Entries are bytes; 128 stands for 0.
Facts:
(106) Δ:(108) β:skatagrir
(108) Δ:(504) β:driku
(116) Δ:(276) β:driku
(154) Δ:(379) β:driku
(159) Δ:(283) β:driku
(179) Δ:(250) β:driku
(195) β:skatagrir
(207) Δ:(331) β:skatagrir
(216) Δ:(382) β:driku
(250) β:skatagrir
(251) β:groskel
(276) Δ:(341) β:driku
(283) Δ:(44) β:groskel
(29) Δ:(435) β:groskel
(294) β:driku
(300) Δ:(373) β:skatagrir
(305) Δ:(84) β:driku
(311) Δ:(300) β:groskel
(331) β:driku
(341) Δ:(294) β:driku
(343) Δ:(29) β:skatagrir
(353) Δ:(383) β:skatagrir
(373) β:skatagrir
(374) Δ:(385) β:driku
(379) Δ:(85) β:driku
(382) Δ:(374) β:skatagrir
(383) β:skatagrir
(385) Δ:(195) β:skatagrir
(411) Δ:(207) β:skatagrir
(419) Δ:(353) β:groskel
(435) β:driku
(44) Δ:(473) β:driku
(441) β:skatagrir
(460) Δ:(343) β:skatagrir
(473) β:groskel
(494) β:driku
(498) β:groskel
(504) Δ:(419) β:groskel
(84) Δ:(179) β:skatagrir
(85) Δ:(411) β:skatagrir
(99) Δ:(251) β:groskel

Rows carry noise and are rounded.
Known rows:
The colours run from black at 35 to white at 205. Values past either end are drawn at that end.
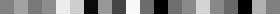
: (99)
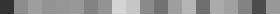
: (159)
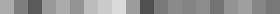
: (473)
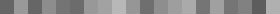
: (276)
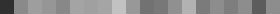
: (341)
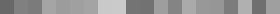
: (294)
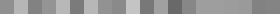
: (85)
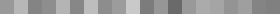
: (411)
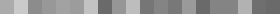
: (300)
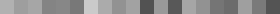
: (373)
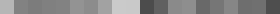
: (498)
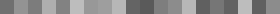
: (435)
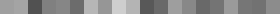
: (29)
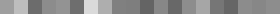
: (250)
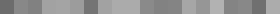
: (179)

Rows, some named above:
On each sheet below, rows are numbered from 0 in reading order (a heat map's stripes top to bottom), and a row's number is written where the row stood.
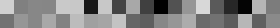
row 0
(251)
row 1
(435)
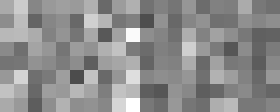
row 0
(300)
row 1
(383)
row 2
(106)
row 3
(331)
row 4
(379)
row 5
(460)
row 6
(504)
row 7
(311)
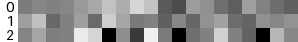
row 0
(283)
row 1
(250)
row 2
(99)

